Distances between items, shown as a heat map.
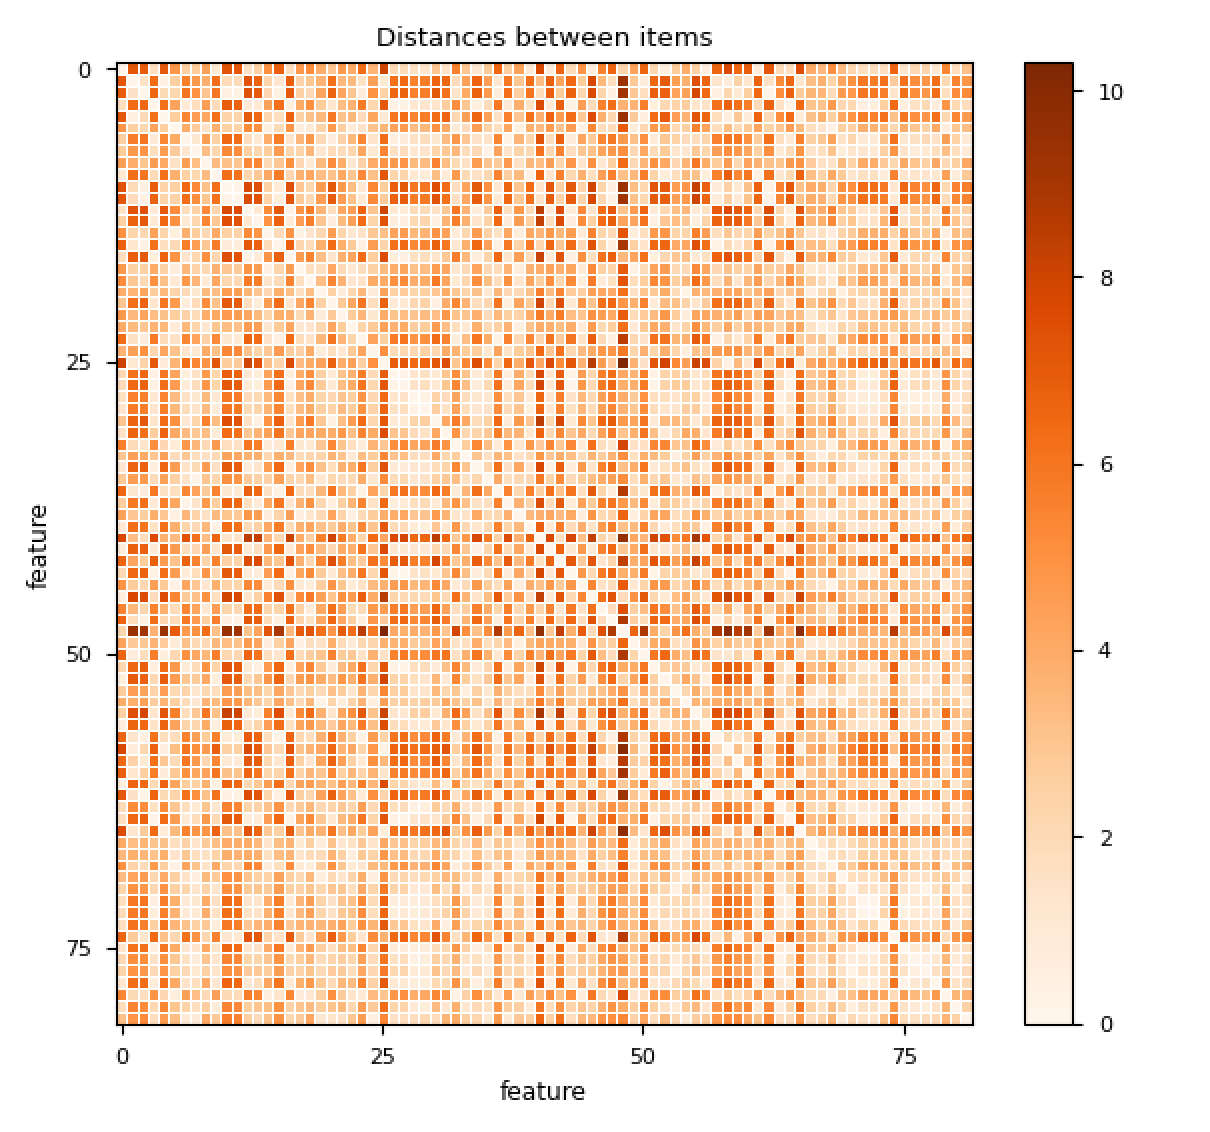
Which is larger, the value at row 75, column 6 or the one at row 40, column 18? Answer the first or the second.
the second
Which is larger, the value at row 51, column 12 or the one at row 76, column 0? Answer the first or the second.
the second
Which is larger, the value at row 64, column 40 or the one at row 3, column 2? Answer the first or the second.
the first
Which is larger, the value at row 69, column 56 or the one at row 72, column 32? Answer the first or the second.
the second
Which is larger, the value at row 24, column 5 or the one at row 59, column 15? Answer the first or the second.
the first
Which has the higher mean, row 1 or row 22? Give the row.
1
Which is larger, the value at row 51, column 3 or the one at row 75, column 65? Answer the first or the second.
the second
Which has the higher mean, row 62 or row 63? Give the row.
62
